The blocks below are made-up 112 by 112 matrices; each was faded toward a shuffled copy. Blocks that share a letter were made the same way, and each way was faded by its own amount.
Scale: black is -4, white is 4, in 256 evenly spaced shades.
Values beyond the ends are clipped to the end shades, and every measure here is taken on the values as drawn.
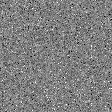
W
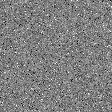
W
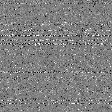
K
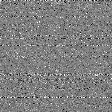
K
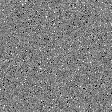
W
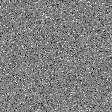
W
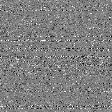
K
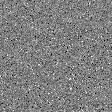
W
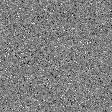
W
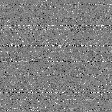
K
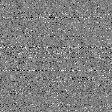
K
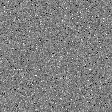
W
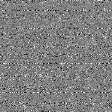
K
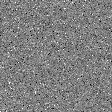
W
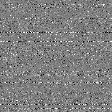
K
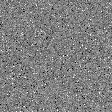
W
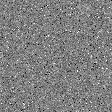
W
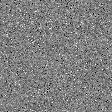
W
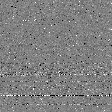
K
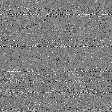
K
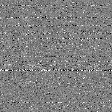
K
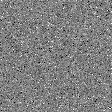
W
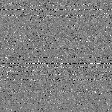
K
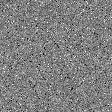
W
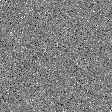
W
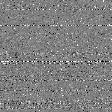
K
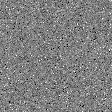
W
